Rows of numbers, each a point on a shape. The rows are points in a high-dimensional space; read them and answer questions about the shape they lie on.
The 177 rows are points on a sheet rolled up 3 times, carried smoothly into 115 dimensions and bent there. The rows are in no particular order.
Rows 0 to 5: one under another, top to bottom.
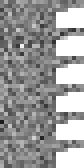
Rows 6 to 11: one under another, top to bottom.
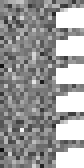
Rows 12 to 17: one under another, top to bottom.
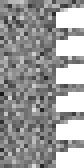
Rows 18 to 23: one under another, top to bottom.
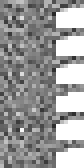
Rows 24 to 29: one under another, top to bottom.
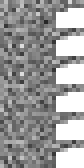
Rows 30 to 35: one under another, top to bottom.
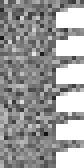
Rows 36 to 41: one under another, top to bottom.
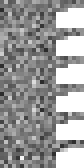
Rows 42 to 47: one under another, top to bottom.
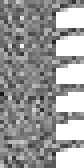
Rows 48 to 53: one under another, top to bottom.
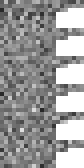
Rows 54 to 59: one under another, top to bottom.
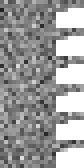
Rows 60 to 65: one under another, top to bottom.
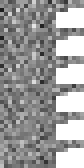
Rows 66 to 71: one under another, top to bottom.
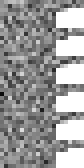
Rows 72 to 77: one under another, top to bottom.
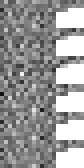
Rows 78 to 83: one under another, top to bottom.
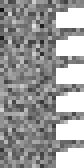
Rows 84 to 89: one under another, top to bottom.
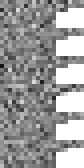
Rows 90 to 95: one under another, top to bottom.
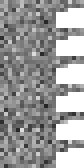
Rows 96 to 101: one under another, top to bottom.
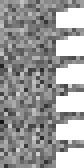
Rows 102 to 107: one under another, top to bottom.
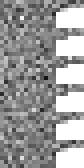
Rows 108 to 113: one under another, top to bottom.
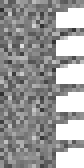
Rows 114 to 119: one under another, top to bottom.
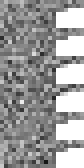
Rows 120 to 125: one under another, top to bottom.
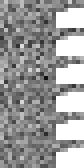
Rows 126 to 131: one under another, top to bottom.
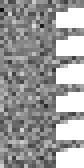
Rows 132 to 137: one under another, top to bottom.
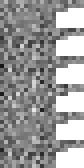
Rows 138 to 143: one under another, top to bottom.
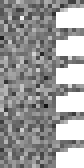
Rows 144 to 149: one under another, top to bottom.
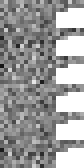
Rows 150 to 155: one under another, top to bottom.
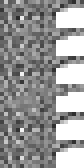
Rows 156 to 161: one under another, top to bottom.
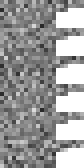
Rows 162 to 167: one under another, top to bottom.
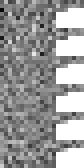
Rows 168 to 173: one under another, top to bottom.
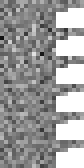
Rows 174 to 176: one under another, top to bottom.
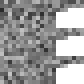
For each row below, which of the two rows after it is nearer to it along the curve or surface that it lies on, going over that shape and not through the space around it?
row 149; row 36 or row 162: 162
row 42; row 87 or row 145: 145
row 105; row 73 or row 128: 73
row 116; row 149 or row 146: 149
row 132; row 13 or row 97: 13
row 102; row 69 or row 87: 87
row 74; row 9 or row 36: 36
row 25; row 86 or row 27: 27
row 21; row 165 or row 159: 165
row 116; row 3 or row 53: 3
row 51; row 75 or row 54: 54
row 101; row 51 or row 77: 51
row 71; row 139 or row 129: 129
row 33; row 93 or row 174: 174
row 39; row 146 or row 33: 146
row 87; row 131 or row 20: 131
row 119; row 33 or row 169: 33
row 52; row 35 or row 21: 35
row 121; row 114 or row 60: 60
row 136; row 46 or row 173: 173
